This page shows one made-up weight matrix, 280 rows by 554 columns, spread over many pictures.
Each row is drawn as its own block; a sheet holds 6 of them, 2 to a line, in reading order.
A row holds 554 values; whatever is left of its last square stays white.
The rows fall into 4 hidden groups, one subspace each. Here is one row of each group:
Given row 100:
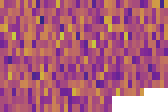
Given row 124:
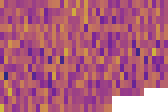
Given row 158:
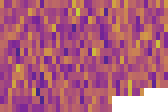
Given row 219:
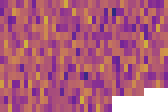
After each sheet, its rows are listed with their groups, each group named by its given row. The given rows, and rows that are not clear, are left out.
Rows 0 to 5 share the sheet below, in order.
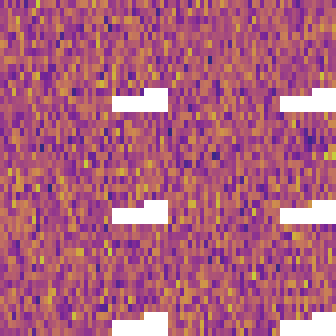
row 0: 100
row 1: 124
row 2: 100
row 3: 158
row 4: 100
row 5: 100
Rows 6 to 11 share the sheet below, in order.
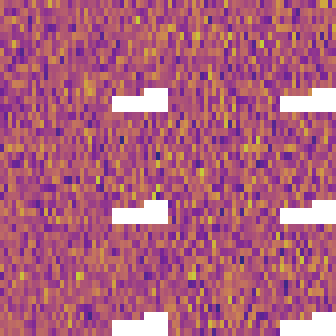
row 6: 219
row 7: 100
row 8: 124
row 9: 219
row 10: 219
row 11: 219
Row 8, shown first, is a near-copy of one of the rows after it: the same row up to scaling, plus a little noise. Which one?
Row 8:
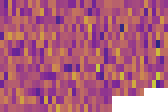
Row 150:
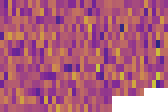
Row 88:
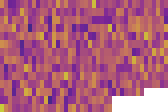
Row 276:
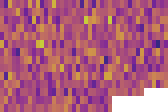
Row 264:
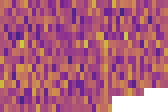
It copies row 150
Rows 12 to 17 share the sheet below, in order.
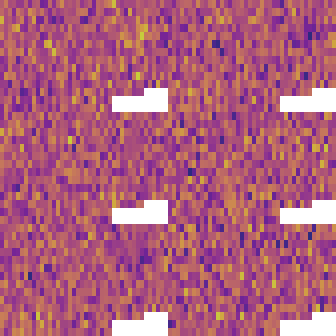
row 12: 158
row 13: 158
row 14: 100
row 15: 219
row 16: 158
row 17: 124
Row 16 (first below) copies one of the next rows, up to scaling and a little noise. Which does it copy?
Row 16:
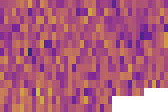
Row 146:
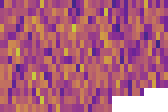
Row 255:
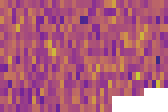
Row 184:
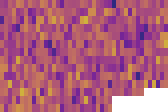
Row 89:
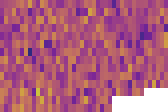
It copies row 89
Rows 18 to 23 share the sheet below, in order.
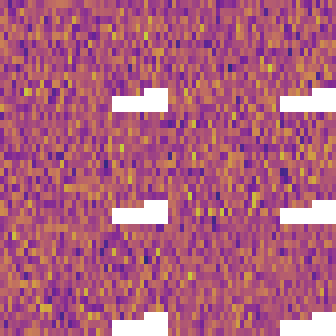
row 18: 124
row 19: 124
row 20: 124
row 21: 219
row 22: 219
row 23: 219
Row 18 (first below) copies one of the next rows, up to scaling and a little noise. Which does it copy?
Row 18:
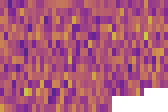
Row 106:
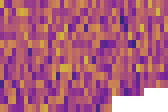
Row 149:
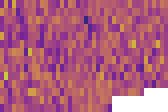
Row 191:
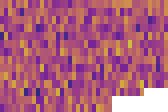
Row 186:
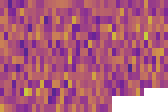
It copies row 186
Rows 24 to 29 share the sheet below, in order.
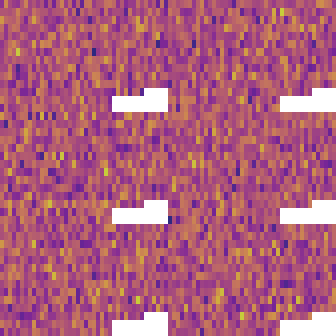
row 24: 158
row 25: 219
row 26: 124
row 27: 124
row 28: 158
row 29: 100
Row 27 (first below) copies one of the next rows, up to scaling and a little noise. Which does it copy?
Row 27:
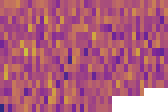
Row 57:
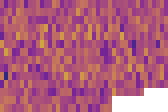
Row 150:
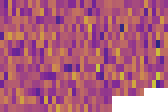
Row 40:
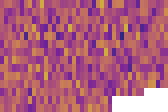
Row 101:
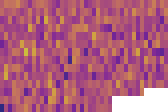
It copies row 101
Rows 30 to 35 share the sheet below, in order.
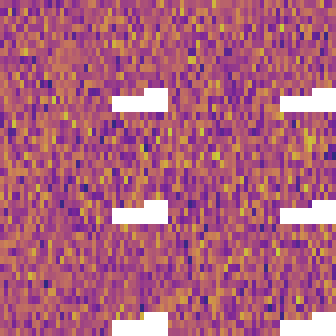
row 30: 219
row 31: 219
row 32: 219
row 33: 158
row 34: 100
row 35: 100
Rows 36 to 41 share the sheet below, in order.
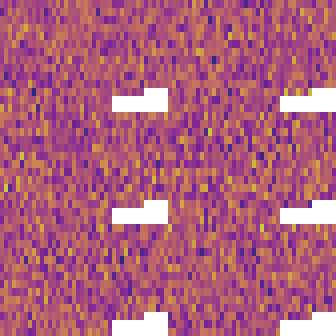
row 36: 124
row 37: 100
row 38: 124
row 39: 100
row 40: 124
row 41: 124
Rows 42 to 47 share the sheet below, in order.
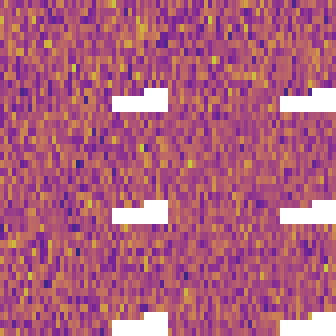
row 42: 158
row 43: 100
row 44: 219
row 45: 219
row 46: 100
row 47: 158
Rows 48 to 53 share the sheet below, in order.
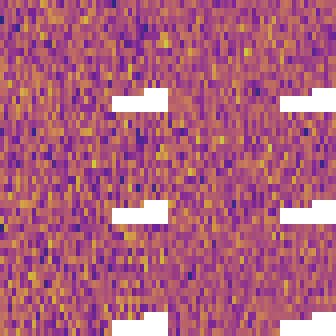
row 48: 158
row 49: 219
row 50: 158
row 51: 219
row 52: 100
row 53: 219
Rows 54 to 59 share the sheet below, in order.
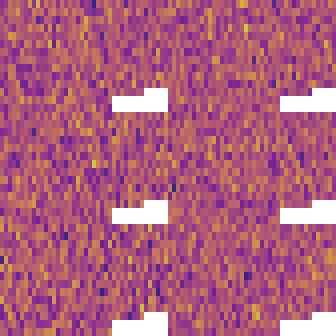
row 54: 124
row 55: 100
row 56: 158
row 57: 124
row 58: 124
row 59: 219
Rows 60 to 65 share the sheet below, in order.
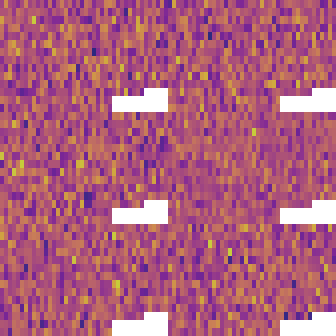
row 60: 158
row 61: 100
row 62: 219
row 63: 124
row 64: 219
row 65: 100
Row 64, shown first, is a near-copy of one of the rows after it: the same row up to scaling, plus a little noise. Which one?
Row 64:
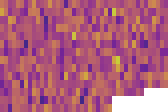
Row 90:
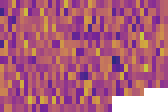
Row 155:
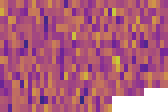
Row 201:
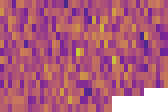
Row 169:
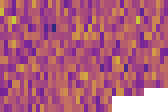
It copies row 155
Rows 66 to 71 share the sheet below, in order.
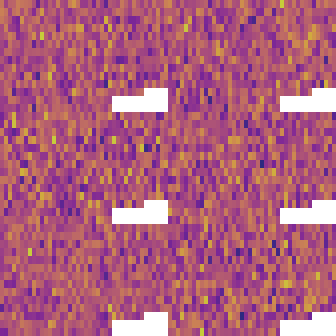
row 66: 100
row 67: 158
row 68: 219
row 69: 158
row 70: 124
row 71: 100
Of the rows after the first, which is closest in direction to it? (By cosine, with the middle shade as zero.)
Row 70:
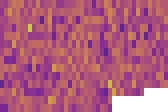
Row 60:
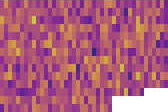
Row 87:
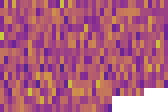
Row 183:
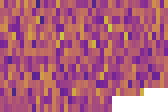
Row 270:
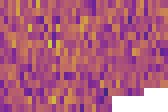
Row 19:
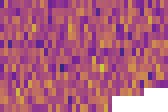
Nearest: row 270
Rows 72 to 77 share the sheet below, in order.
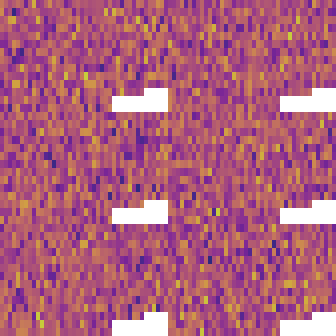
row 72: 219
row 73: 124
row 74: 158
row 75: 124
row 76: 158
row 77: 100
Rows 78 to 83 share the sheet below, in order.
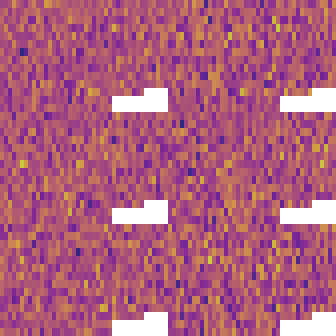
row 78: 219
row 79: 100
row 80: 219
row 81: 219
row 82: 100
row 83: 100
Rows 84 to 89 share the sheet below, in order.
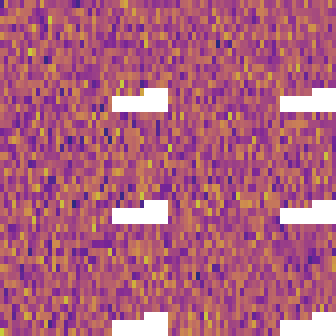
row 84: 100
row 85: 124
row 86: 100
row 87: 124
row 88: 124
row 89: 158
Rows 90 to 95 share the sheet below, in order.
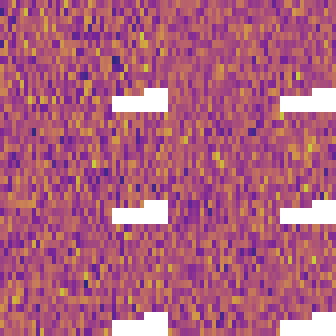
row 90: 219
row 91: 100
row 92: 158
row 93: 158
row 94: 100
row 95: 124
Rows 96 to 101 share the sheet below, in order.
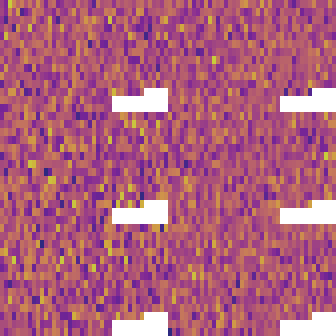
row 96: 124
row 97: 100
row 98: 100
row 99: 158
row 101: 124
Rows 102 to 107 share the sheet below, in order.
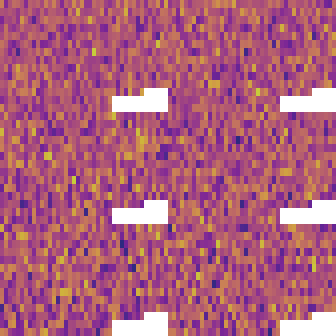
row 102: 158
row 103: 219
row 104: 158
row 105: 100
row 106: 124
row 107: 100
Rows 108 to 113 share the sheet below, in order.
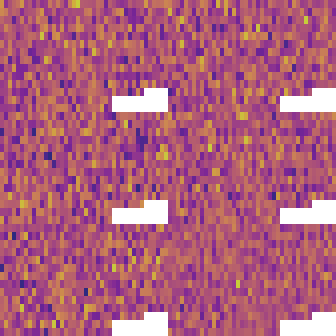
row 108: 100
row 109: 219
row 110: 158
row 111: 100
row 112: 219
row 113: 124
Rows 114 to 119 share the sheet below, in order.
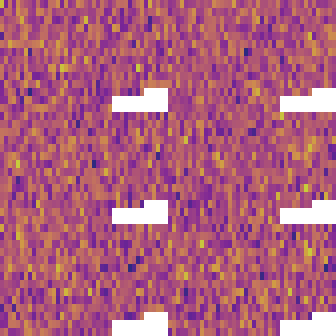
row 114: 124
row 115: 219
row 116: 158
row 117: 158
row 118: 124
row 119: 158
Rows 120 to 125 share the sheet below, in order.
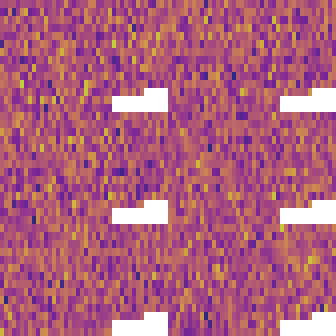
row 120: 219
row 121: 100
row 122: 100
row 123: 100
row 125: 158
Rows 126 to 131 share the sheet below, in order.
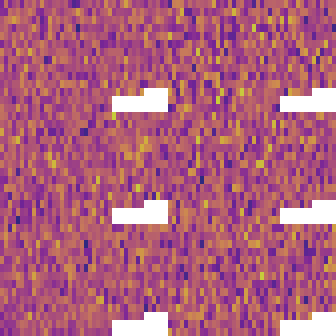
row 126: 100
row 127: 124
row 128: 158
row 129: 219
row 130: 124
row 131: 158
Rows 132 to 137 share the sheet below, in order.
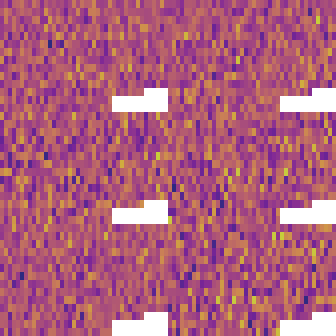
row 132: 124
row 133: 124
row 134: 158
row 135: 124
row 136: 219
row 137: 219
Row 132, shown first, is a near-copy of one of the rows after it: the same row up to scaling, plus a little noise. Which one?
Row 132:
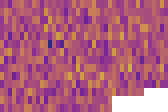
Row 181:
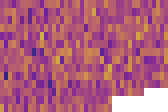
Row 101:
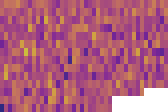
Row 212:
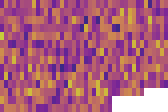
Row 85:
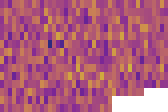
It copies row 85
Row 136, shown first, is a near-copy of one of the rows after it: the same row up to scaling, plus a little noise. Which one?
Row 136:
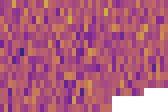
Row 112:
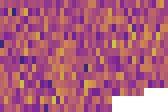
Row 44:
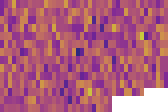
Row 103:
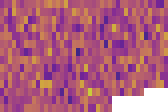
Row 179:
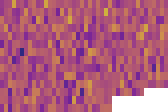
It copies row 179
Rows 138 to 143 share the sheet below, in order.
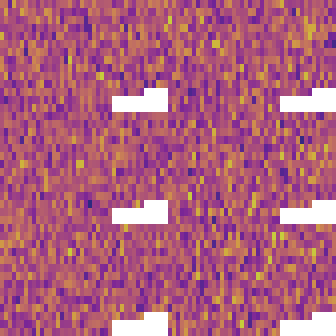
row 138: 124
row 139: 158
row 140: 219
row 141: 219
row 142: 100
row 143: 219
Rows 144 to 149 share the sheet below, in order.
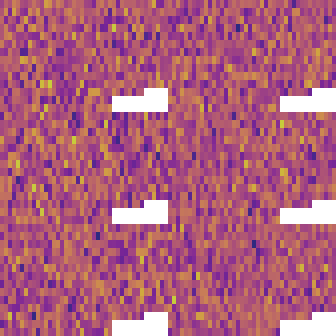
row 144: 219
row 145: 100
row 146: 158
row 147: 219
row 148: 124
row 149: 124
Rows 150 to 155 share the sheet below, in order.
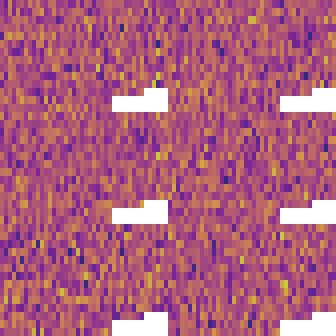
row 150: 124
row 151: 158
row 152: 158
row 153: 124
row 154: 100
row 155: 219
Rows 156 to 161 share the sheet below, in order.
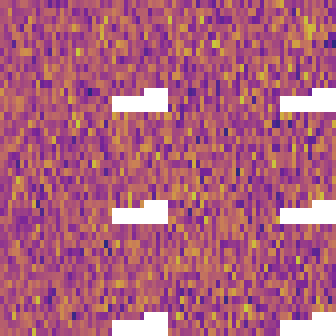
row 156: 219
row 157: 158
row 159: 124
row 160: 100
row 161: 124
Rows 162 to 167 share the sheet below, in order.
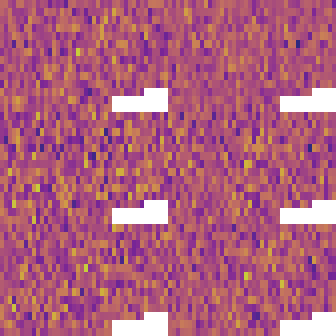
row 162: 219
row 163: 124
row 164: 100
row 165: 219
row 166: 124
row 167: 219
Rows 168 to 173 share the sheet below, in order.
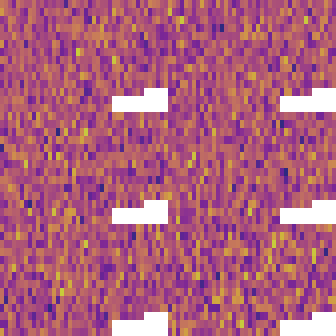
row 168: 219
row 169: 219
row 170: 124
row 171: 219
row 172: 124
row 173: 219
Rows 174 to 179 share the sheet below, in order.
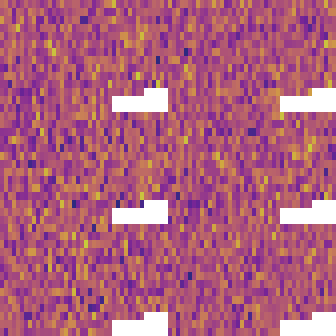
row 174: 158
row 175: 158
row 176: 100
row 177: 158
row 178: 124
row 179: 219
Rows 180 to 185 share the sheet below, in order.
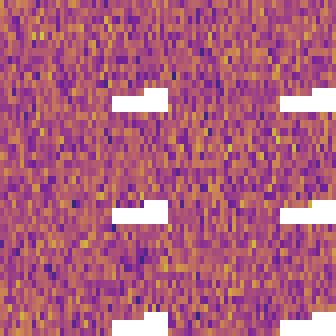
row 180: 100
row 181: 124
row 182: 100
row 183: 100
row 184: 158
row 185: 124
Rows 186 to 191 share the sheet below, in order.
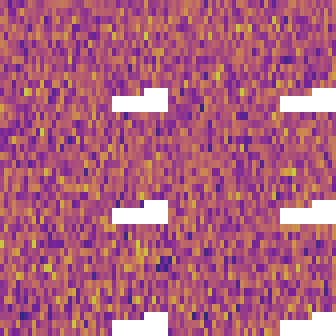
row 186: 124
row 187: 100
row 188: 100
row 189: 100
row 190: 158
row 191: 124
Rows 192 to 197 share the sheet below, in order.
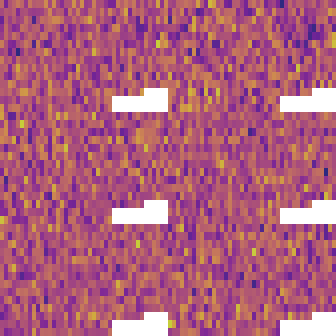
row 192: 158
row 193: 158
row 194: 124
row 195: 158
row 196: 219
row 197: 124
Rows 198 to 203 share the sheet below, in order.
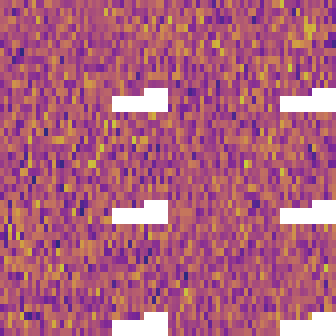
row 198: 219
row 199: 158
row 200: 219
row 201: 219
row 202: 124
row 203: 158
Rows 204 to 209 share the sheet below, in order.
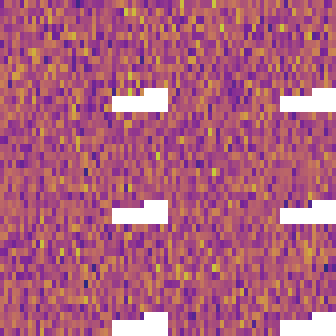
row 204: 100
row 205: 219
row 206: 100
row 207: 100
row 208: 100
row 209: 158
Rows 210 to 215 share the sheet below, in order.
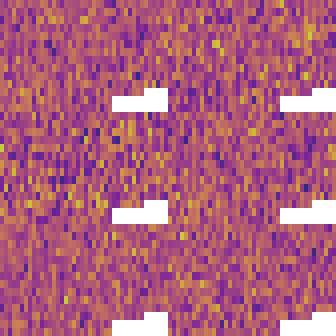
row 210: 158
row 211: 158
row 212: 124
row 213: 158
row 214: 219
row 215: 219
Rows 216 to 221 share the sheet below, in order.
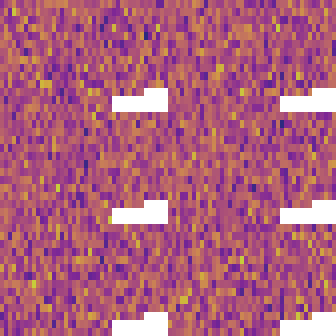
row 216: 219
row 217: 100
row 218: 124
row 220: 219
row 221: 100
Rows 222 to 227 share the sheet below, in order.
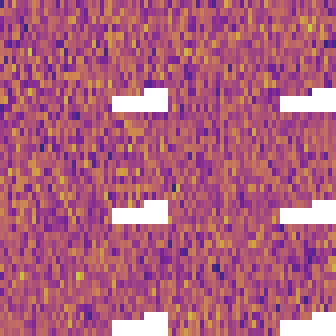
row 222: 124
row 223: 158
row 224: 100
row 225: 124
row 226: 219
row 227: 158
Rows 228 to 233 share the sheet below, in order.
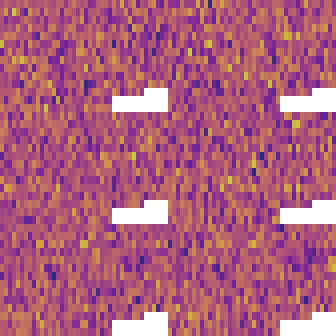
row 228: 219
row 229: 124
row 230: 124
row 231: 100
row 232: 158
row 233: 158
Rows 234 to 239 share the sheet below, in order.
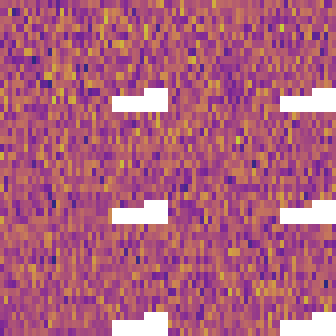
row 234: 219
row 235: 219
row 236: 124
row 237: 100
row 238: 124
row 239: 158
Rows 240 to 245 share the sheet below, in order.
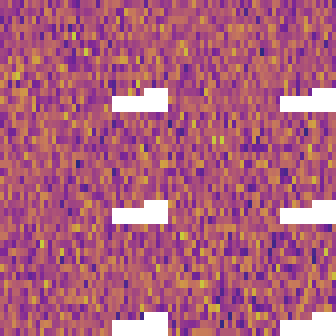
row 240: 100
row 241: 158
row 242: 219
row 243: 219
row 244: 100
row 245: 219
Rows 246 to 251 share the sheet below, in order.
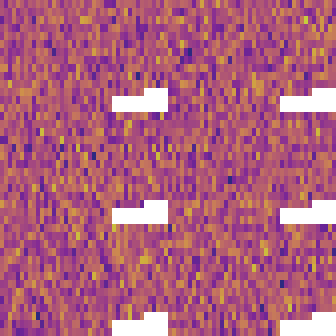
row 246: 158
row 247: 219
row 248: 100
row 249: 124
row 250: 158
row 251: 100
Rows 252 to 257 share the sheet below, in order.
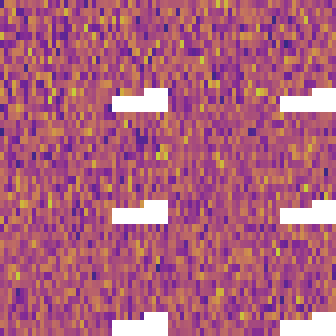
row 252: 124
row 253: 219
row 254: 158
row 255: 158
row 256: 158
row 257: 100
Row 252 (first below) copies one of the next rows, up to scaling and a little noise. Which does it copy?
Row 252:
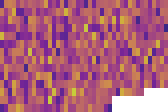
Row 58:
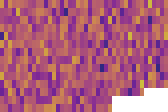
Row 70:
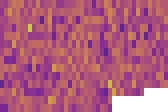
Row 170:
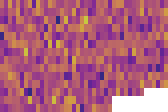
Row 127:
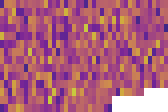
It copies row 127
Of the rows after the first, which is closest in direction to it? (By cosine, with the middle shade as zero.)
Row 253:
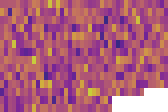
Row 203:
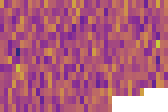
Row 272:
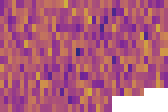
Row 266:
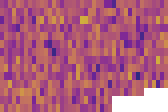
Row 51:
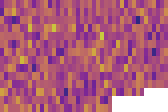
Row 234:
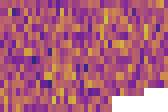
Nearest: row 272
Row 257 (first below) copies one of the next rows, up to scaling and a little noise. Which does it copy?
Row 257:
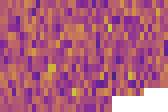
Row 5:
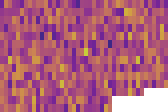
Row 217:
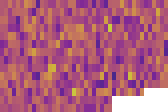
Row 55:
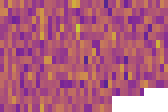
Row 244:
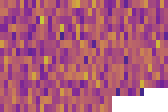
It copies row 217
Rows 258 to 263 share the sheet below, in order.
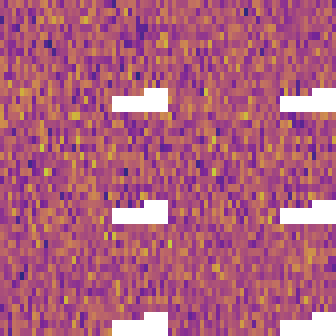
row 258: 158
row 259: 158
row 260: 100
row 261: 100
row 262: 219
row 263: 158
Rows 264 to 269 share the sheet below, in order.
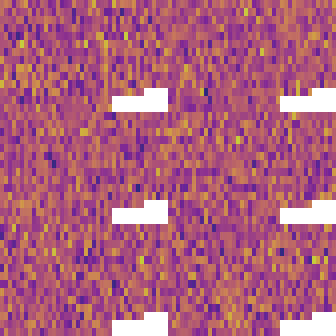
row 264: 124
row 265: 158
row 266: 158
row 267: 100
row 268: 219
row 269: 219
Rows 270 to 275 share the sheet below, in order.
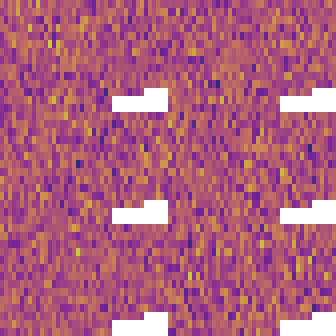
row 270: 124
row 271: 219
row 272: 219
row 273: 219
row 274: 100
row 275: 124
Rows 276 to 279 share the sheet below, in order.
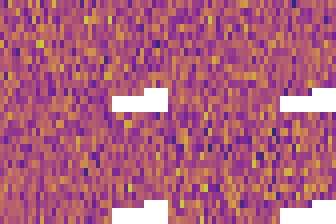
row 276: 124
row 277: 100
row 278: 100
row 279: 100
